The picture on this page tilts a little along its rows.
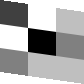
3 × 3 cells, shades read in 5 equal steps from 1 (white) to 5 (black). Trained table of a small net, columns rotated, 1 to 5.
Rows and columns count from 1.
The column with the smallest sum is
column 3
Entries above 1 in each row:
2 2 3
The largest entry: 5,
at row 2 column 2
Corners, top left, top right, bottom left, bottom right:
4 2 3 2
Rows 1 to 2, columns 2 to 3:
1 2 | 5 3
